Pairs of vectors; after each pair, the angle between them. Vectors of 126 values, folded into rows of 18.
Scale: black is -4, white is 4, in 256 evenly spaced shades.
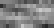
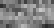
nearly parallel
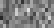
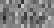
partly aligned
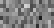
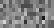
orthogonal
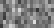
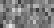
nearly parallel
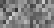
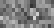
orthogonal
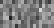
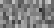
nearly opposite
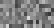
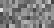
partly opposed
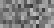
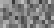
orthogonal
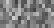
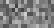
orthogonal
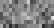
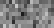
partly opposed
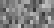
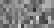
nearly parallel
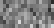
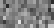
nearly parallel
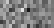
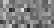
nearly parallel
